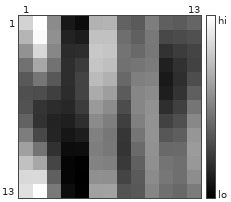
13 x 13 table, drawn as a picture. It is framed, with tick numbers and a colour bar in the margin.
Ninth with the highest average: top left. Slope: none. Average level on the scale: 40%. Grain: streaks running down.
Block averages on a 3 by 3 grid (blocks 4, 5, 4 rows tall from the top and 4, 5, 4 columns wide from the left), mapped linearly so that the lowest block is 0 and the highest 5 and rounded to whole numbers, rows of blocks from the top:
541 | 032 | 424
